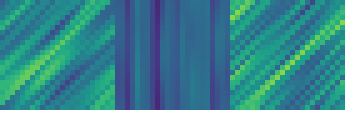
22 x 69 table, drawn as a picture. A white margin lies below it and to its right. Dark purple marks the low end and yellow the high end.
It is made of 1 by 3 panels. Panel 1,1: middling, slanting up to the right, strong in contrast. Panel 1,2: low, streaked downward. Panel 1,3: middling, slanting up to the right, strong in contrast.
